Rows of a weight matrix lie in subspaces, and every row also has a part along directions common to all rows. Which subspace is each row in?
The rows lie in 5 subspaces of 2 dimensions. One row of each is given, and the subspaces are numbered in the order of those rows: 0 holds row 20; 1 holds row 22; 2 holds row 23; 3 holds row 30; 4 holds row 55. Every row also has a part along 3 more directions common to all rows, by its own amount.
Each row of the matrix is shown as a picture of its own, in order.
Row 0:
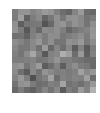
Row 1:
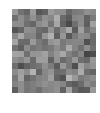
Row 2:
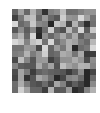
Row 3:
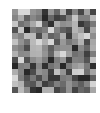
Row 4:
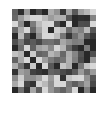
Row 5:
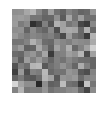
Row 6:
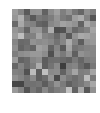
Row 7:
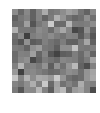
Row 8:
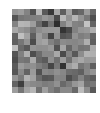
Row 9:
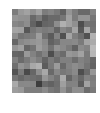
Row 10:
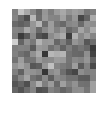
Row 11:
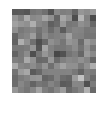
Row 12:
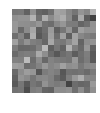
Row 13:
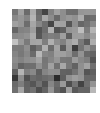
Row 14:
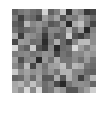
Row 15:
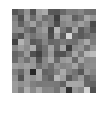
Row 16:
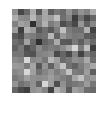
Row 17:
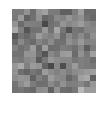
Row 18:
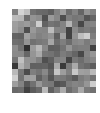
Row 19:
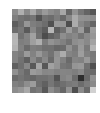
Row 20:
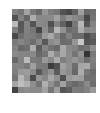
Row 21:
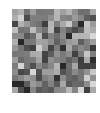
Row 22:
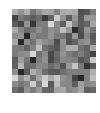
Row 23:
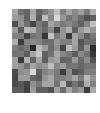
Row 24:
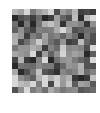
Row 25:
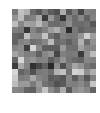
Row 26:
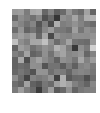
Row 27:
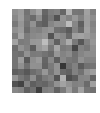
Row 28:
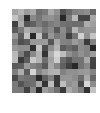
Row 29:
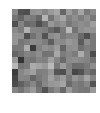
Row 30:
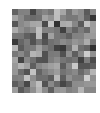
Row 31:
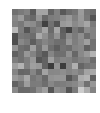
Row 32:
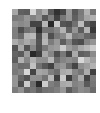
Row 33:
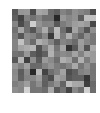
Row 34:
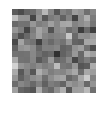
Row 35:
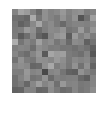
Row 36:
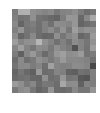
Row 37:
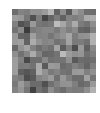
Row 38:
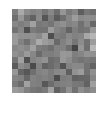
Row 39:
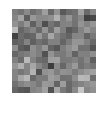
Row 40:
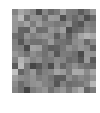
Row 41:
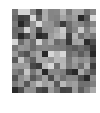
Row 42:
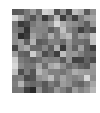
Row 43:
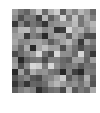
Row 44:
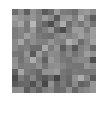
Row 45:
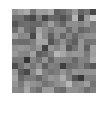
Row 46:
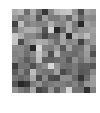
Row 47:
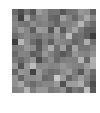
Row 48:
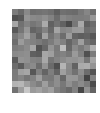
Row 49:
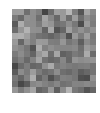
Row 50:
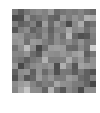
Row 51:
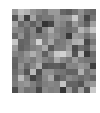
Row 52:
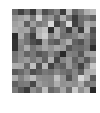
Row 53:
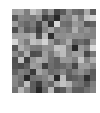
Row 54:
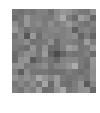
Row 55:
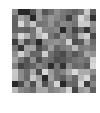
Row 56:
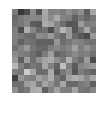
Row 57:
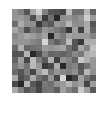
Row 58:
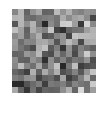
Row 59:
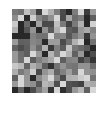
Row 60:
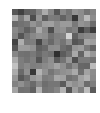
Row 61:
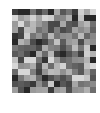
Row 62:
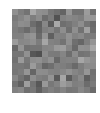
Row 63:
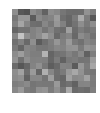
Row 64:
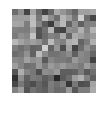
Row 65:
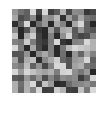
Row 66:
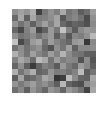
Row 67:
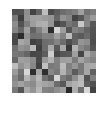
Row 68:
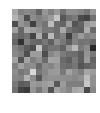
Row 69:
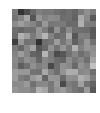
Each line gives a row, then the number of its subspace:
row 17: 0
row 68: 1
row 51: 0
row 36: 4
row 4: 3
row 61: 1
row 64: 1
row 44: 1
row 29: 2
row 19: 3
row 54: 1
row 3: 2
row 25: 2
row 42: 0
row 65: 3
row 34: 0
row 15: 4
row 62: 3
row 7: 1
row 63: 4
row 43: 2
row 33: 4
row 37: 0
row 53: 3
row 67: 4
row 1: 4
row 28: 1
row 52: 3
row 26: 3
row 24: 1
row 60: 0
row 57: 3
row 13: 1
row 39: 0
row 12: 1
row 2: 1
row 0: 0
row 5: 4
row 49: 0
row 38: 2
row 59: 0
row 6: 4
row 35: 4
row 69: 4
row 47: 2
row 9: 4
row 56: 2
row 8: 0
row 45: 1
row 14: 3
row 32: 3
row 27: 3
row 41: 4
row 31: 0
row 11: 1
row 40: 2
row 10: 4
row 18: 2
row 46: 0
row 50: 2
